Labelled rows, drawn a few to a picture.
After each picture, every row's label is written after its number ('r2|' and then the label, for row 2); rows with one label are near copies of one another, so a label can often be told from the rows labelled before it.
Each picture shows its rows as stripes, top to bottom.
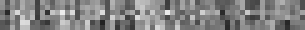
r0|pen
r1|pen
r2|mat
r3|pen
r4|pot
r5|pot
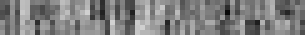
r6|pot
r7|pot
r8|pot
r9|pot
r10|pen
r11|pen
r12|pen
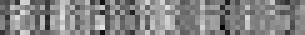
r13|pot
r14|mat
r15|pot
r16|mat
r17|mat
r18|mat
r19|pot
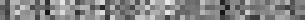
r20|mat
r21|pot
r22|mat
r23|pen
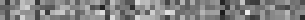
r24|pen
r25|pot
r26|mat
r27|pen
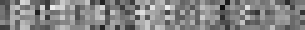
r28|pot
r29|mat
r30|pen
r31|mat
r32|pen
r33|pot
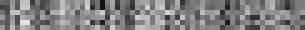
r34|pot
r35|pot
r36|mat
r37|pen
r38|pot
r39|pen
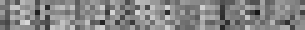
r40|pen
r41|mat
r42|pen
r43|mat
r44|pot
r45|mat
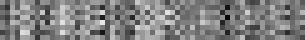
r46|pen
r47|pot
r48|mat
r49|pot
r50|mat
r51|pen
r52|pot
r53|pen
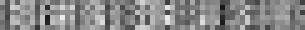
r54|pen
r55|mat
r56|pen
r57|mat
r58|mat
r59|pen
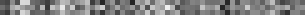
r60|pot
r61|mat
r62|pot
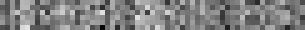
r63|pen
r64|pot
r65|mat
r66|pen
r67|pen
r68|pot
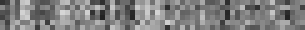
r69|pot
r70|pen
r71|pot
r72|pot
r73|mat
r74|pen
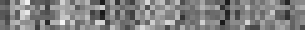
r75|pot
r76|mat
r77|pot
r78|pot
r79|mat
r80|pen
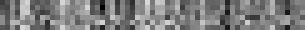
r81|pot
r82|pot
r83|pot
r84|pen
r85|mat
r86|pot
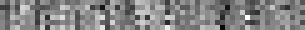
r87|pen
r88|pot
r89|pen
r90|mat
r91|pen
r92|mat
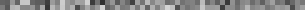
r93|pot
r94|mat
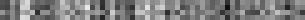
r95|pot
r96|pot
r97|pen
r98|pot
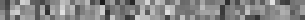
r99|pot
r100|mat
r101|mat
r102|pen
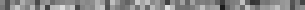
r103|pen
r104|mat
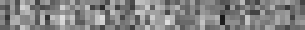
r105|pen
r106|pot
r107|pen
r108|mat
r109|mat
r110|pot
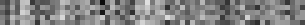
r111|pot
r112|pen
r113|pot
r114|mat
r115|pen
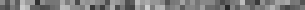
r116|pen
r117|pot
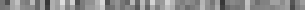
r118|mat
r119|mat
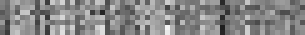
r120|mat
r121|pen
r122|pot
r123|mat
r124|pen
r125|mat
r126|mat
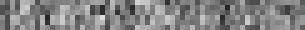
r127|pen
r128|pot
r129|pot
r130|mat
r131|mat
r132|pen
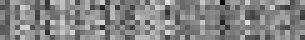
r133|mat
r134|pot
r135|pen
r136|pen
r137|mat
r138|pot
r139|mat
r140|pen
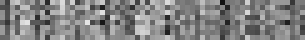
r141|mat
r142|pot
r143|mat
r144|pen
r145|pot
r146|pen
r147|pen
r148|mat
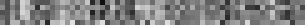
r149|pot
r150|pen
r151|pot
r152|pot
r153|mat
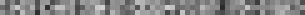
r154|pen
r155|mat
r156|pen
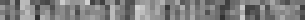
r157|pot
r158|pen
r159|pen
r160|pen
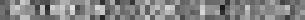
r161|pot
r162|mat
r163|mat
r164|pot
